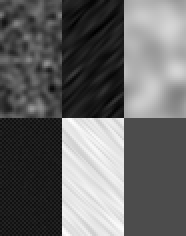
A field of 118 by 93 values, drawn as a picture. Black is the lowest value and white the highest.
The table splits into 2 rows of 3 panels. Panel 1,1: low, blotchy. Panel 1,2: very low, slanting up to the right, faint in contrast. Panel 1,3: high, smooth. Panel 2,1: very low, checkered, faint in contrast. Panel 2,2: very high, slanting down to the right, faint in contrast. Panel 2,3: low, flat.
